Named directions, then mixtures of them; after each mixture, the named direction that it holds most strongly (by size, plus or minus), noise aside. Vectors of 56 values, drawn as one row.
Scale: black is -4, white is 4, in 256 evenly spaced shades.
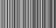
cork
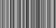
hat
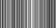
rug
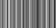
hat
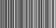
cork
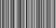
hat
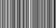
hat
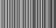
cork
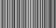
cork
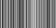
rug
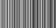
cork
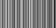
cork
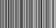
cork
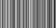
hat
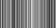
rug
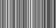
rug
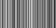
rug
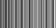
cork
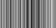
rug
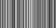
rug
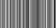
hat
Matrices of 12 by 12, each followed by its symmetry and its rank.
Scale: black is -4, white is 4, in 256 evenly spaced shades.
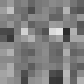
neither, rank two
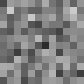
neither, full rank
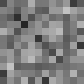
symmetric, full rank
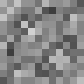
symmetric, full rank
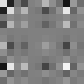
symmetric, rank one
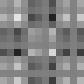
symmetric, rank one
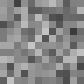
neither, full rank
